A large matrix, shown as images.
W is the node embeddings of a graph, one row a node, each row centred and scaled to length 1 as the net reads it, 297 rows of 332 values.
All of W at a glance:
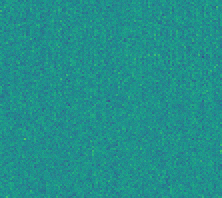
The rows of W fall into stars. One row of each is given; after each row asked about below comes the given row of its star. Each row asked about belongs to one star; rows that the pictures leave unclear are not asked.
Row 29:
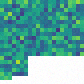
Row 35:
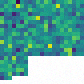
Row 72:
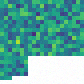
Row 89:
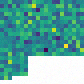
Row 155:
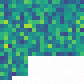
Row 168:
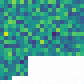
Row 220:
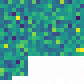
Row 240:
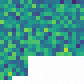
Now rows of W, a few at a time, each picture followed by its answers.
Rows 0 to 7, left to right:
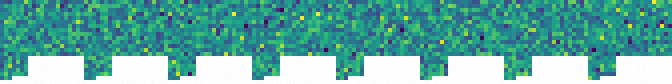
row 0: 155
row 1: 89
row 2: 35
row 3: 35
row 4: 89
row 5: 240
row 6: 89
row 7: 29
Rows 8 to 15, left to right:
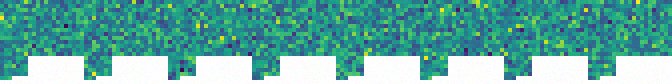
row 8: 155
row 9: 240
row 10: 168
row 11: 35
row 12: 240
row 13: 89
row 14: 220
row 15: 240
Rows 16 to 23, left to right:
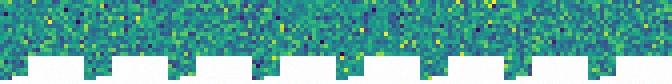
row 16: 240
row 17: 35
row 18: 168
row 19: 168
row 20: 89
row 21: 29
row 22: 240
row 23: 240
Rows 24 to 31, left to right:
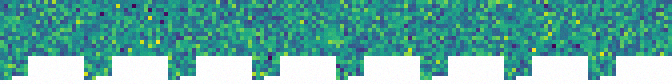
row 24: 155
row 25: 240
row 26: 72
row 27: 72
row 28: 29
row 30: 72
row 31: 72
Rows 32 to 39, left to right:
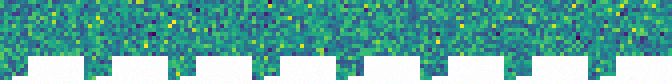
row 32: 220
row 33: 155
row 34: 35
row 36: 168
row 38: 29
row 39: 89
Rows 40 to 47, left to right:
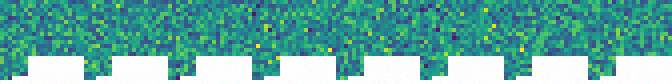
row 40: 72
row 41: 35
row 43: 220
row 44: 155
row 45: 168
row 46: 72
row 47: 240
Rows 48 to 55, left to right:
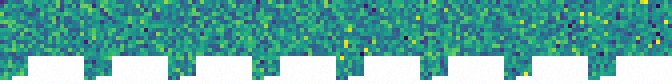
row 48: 155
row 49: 168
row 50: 72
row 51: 168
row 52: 72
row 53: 168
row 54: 155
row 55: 155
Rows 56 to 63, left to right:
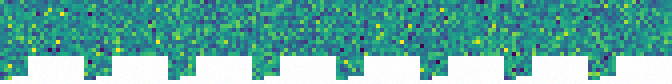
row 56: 240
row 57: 240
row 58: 240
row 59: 89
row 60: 29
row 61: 220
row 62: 35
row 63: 155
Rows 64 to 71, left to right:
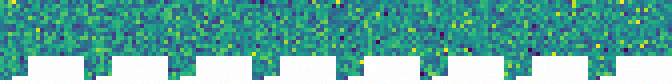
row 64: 35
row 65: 155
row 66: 155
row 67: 220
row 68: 220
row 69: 240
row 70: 29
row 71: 240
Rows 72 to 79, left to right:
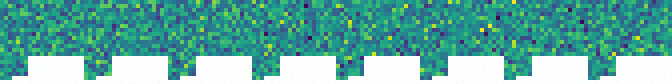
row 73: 29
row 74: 220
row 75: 89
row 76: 168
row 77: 220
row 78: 240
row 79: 155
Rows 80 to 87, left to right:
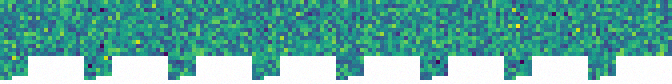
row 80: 35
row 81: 168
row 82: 168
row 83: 72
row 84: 240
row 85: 220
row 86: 220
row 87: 168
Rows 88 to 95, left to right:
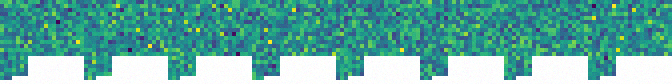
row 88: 72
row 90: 89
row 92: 72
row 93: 240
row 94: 72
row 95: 72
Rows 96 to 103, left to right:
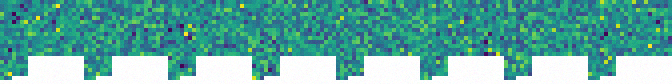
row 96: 35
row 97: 240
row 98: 240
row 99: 29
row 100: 72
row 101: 155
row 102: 240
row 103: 155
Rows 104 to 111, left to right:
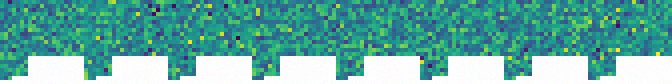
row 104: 220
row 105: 29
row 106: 72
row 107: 220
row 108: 220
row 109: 220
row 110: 89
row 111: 35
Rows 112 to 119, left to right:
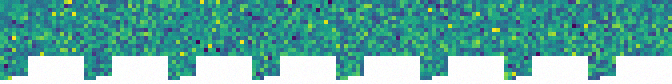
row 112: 29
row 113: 35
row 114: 240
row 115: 72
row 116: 89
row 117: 220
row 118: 29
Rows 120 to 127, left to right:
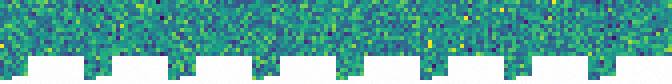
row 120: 155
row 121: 168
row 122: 155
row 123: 29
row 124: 89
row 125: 240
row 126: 240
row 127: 220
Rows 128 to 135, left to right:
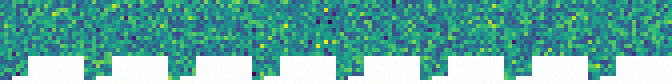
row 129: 89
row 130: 29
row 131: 240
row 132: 72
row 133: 240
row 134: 29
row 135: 35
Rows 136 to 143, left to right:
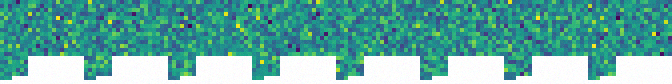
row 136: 89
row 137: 35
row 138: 220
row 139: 89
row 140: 168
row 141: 220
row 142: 220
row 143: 155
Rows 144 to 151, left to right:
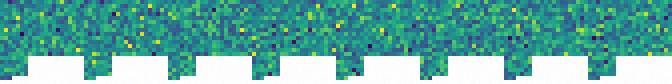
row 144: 220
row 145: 89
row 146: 89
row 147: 220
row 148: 35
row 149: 89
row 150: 220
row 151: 220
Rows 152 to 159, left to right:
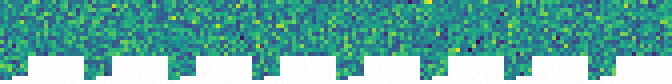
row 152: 72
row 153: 168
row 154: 29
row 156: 240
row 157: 240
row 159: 155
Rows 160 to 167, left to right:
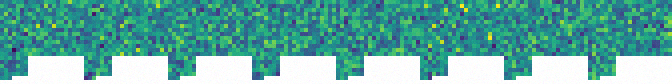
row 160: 168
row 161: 168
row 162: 220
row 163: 220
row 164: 89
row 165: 72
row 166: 35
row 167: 155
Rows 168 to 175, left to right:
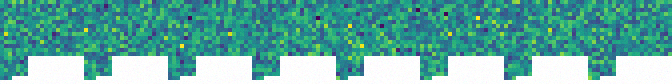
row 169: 35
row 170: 35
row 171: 220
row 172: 168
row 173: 89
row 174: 35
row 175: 29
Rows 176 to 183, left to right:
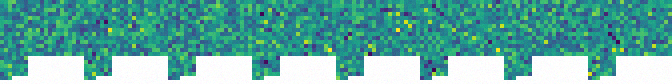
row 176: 35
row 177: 35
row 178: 220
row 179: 168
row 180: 29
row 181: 168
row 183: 240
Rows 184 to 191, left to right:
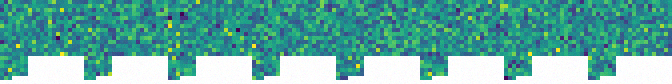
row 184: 89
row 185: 29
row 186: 35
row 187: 29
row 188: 72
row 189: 35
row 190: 168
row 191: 168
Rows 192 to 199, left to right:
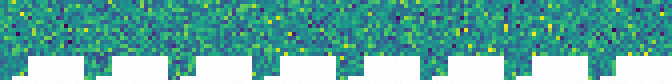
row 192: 155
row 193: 155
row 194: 240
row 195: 155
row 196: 89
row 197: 35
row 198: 35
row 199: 29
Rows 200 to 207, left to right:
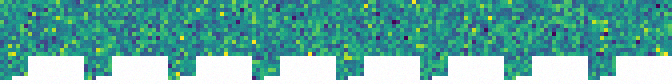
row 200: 89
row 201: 155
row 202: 29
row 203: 35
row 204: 72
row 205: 89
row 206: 35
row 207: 155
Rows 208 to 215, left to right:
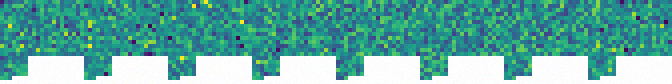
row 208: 155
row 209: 155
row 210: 72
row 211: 29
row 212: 168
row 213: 89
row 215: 240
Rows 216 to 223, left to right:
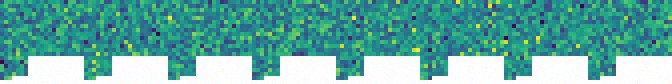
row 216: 168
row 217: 89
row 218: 35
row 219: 168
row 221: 29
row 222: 72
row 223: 72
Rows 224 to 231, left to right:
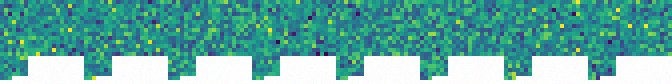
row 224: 168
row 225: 29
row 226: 89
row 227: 155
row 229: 35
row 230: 29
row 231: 29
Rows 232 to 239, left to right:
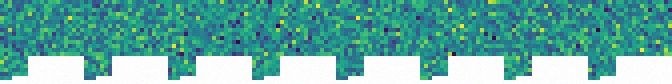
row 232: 89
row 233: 220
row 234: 155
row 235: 89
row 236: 35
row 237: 29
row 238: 72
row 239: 168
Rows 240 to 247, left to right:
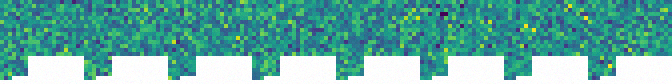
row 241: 35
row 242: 29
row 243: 89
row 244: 89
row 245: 168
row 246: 89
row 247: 240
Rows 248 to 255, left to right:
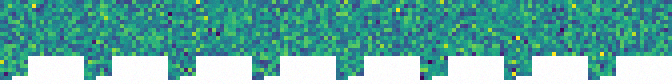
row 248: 89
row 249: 29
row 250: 35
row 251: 220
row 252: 89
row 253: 168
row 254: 29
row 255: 240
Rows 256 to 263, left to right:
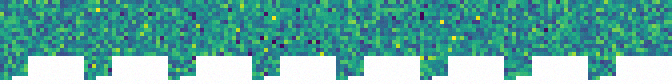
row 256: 155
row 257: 240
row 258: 168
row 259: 29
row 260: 155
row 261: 72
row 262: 35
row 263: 168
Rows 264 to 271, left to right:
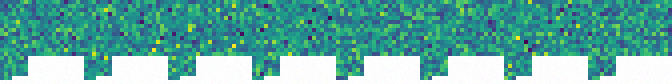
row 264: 155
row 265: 89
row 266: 89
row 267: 168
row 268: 72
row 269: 155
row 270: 29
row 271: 168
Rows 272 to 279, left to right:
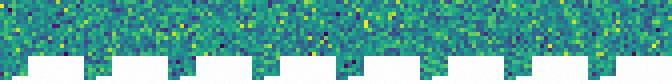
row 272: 155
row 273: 240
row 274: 168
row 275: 89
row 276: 220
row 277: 89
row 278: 89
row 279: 89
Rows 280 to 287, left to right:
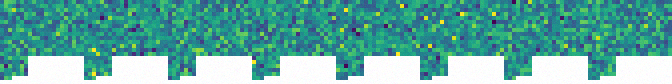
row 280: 240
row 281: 35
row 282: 168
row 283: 89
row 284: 220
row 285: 72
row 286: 155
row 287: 240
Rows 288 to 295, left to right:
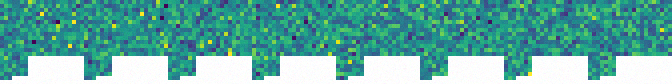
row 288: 72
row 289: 220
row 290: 89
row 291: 72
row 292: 29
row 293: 155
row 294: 155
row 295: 89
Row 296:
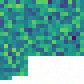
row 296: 155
